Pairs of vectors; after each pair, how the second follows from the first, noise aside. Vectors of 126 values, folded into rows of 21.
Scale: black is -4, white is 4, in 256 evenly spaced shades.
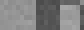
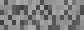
shuffled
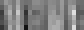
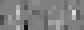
partly zeroed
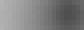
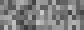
shuffled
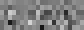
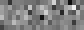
shuffled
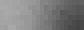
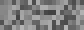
shuffled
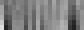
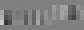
partly zeroed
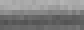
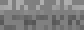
partly zeroed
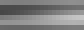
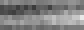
copied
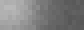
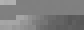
partly zeroed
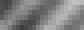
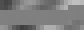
partly zeroed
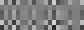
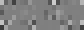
partly zeroed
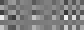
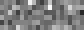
shuffled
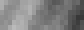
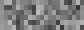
shuffled
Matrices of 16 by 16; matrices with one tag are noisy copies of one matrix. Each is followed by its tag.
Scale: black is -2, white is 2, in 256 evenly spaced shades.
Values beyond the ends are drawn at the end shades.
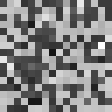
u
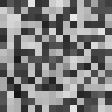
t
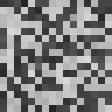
t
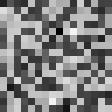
t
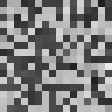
u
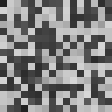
u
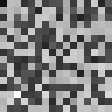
u
